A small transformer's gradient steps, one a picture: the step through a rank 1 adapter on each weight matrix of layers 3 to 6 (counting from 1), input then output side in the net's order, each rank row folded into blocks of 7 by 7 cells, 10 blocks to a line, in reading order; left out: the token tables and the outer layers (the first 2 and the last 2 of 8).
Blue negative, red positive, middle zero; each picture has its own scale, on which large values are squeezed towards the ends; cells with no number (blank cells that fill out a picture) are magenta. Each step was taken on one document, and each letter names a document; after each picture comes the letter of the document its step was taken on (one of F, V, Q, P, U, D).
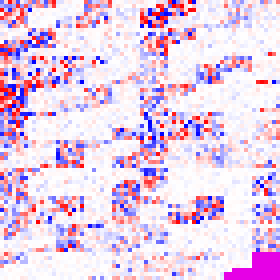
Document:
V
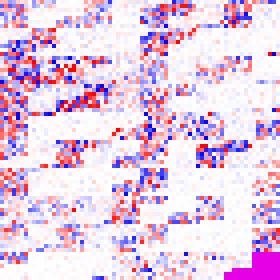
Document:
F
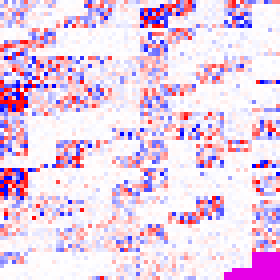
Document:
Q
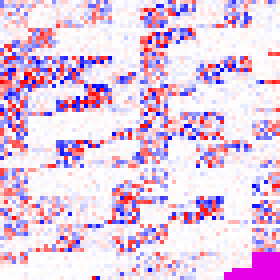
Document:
F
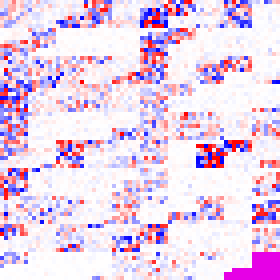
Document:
Q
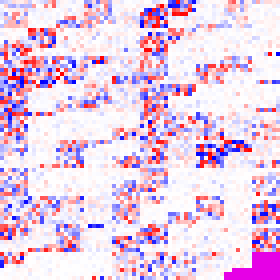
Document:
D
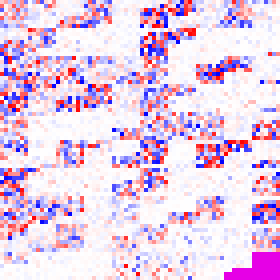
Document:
Q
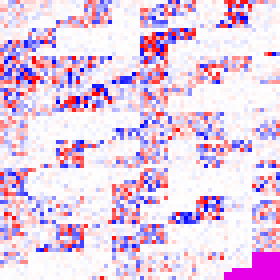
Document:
F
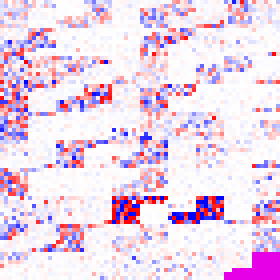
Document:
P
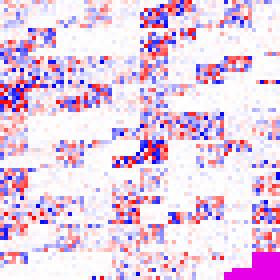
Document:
Q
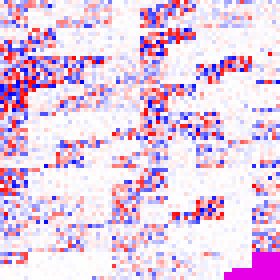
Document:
F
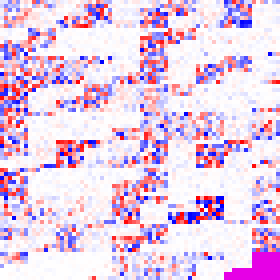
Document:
Q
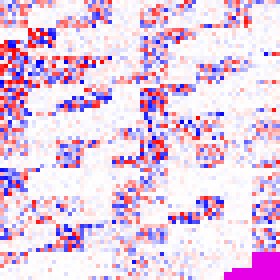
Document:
V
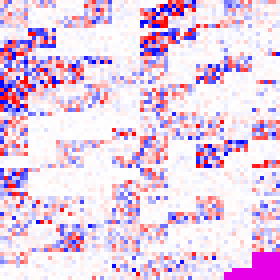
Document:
P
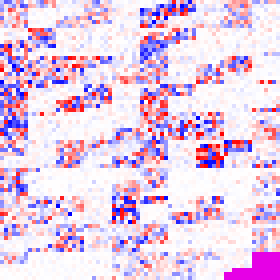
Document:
V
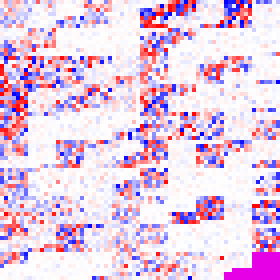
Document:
Q
